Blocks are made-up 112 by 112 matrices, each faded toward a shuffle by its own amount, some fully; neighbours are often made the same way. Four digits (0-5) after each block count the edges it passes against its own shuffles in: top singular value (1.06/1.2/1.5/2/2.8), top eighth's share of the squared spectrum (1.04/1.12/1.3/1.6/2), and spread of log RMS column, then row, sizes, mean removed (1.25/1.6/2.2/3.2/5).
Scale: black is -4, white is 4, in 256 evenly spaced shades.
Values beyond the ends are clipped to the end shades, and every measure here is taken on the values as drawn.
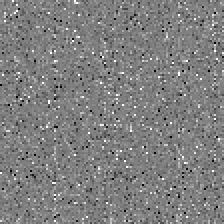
1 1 1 0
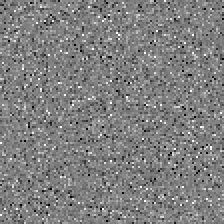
2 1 0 0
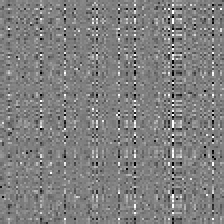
5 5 4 3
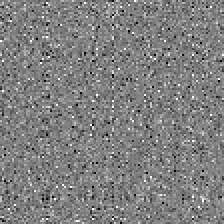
4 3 2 1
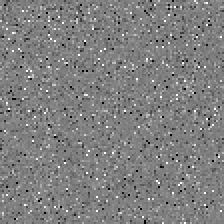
0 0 0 0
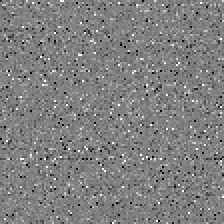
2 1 0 1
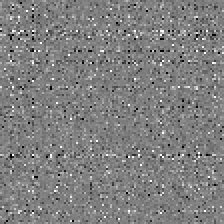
2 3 2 3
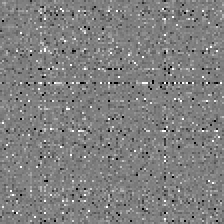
3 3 2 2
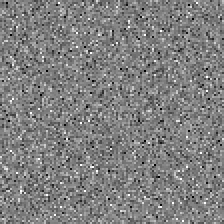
2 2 0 0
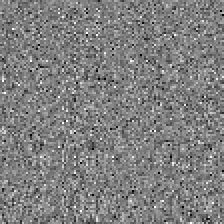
4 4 2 2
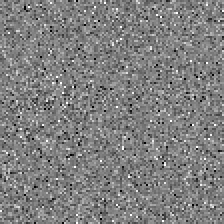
2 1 0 0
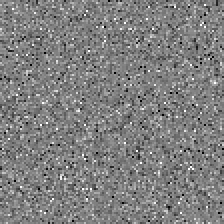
2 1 0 0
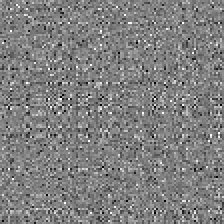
5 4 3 3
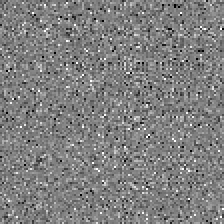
4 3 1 2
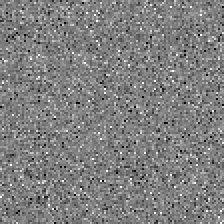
3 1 0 0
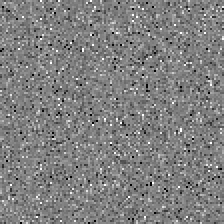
0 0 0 0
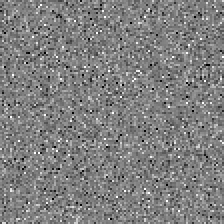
2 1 0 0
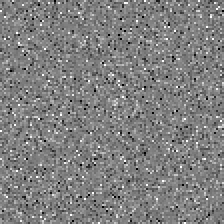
0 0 0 0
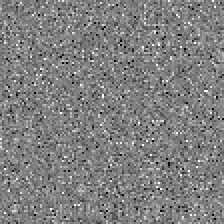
3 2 0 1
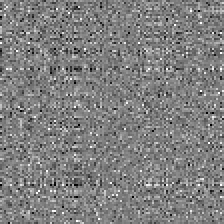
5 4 3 3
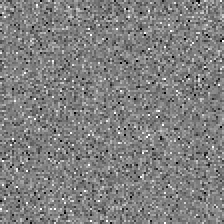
2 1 0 0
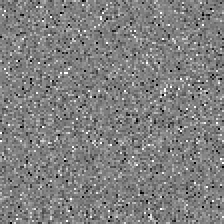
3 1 0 0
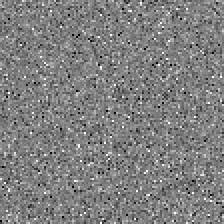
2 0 0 0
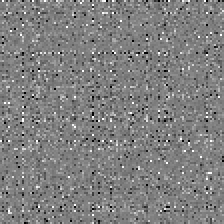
2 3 3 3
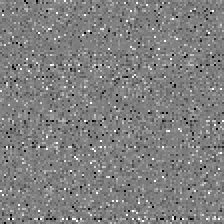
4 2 0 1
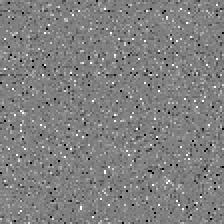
2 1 0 0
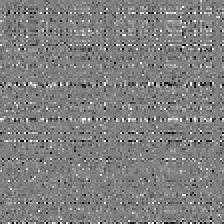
5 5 3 4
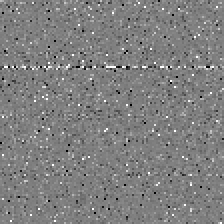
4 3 0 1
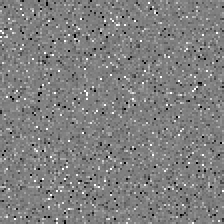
1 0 0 0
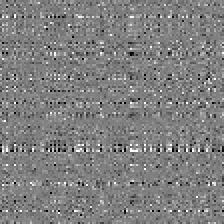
5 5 3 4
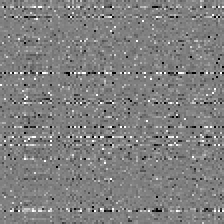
5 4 2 3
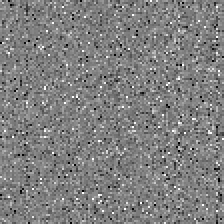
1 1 1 0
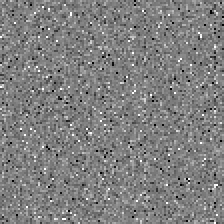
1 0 1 0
